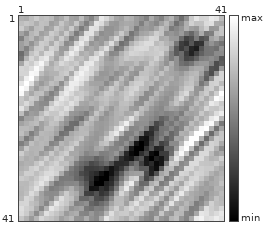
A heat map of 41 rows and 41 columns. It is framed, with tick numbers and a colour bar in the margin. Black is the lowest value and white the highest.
The halves do not mirror each other. There are three dips. The bottom middle is the ninth with the lowest average. Most values sit high, with a long tail of low ones. No single row or column stands out from its neighbours.
